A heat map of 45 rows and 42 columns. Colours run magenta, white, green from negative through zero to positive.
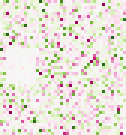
A few values lie far out on both sides of the bulk. No overall slope runs across the table. The halves do not mirror each other. The middle left is the calmest part. Overall the values sit about 50% of the way up the scale. In the middle left lies a patch that is calmer than the rest.
